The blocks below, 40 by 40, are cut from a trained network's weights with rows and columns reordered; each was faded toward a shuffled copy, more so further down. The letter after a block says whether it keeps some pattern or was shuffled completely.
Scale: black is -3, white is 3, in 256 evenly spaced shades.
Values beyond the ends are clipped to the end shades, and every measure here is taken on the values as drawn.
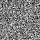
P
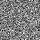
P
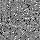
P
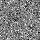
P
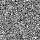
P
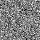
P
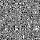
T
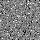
P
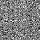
T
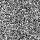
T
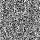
T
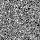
P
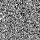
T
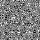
T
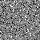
P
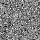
P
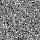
P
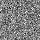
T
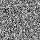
P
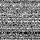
T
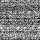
T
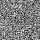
P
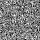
P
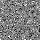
P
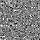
T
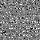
T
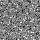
P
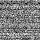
T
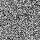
P
